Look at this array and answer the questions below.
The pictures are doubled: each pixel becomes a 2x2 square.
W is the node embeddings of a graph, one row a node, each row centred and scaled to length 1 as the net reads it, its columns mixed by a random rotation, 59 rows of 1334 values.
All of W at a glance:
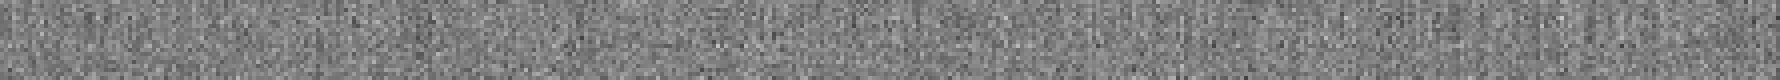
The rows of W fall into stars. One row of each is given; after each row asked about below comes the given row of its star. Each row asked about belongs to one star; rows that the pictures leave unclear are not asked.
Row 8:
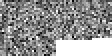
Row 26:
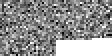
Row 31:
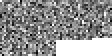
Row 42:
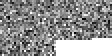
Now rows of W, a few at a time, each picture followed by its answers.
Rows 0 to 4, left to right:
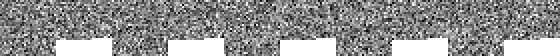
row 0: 8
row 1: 31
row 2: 31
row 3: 8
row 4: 42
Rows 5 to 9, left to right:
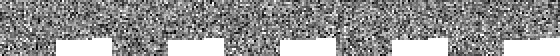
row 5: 31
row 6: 26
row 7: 31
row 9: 8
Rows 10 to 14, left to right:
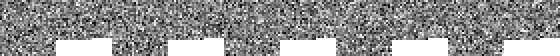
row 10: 42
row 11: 42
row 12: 26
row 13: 26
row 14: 26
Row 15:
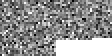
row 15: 42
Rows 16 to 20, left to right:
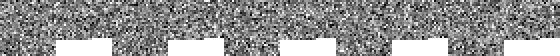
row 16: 42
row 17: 26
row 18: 42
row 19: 26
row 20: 42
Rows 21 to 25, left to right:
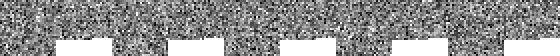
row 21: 26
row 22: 31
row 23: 8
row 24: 26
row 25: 31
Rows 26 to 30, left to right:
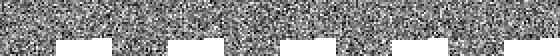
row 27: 26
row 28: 8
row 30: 31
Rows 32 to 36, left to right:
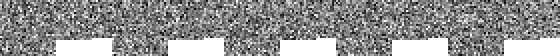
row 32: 26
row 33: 31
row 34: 31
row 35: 31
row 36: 8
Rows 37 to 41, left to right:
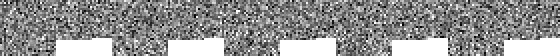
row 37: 26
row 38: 31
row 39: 42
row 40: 42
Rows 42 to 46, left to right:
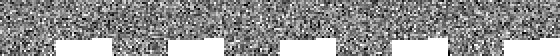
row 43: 31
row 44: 26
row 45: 8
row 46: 42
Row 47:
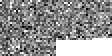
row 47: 31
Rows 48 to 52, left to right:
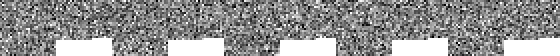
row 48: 8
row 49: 31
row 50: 26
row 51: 8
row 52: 8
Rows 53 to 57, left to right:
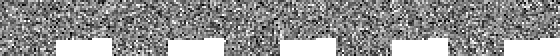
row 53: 26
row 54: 31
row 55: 8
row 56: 42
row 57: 31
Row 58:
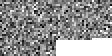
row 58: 26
